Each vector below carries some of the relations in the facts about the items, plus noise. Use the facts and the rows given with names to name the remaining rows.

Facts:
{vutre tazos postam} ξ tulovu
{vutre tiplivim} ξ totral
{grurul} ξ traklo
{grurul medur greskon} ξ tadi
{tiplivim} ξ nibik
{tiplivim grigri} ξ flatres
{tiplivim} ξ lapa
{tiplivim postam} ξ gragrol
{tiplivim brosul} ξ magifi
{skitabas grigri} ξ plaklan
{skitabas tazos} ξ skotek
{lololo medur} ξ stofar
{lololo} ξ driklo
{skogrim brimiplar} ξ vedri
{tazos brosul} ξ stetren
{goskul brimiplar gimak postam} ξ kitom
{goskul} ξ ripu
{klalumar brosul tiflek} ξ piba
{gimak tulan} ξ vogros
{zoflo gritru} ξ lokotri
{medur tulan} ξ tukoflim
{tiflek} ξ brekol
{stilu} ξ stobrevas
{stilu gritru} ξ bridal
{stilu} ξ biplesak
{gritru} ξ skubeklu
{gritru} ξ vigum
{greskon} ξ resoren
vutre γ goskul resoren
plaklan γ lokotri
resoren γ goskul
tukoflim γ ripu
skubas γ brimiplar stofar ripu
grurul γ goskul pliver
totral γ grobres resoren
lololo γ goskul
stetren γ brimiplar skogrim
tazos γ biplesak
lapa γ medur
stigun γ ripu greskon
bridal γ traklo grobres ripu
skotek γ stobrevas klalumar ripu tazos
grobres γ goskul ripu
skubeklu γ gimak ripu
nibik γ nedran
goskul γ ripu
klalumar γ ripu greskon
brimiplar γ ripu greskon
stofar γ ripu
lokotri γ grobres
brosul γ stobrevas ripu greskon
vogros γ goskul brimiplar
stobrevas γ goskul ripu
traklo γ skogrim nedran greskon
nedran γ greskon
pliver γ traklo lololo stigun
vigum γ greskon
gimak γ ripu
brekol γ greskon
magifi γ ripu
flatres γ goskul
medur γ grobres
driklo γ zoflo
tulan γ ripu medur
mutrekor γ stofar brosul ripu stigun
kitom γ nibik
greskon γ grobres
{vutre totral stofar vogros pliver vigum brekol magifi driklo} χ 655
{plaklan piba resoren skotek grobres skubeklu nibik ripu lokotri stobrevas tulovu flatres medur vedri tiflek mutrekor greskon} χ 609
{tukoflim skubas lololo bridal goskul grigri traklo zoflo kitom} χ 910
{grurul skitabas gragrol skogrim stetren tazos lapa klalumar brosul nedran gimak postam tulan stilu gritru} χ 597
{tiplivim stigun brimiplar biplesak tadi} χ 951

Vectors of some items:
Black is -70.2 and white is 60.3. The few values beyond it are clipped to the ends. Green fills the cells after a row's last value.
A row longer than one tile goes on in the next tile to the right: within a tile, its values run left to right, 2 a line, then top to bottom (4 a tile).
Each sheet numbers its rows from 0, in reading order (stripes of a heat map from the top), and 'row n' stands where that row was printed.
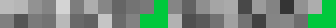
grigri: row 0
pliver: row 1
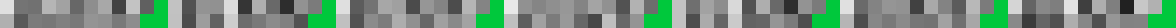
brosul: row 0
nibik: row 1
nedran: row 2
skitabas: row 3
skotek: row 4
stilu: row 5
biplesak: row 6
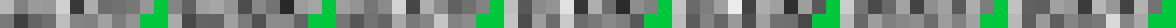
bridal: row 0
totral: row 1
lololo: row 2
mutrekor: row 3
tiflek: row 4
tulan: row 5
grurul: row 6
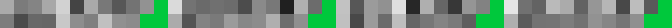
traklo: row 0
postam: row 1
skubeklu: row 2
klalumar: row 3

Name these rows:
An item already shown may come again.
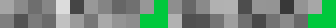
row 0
tukoflim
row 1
brekol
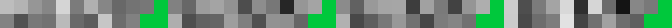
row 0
grigri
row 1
totral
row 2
vigum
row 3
vedri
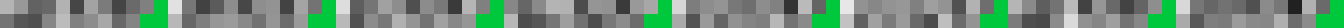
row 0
goskul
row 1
gimak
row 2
gragrol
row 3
brekol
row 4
tazos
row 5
skitabas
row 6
kitom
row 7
postam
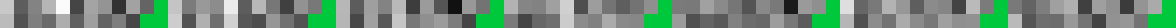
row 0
piba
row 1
plaklan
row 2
tulovu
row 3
skubas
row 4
vutre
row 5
stetren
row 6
stofar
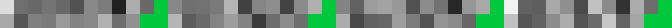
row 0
postam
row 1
vogros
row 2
totral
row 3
skogrim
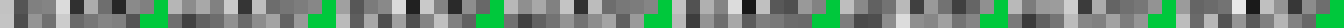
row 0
ripu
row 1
zoflo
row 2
greskon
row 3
zoflo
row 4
lokotri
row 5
kitom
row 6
bridal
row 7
medur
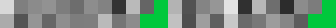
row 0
tazos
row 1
resoren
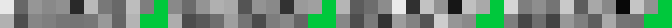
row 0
gritru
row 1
magifi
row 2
tadi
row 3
tiplivim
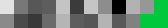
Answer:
brimiplar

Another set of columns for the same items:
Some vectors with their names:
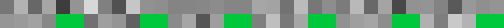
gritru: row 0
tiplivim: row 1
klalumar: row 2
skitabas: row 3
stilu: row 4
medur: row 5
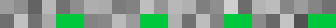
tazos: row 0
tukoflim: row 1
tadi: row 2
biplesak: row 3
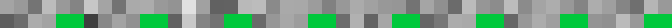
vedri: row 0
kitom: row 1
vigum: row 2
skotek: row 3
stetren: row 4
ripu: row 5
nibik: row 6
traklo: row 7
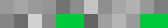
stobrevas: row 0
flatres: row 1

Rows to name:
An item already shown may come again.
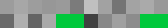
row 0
stetren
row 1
kitom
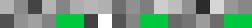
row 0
goskul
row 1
vutre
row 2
brimiplar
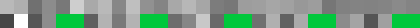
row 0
vutre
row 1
gragrol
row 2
bridal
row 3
stetren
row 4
klalumar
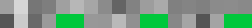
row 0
vogros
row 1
lololo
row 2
klalumar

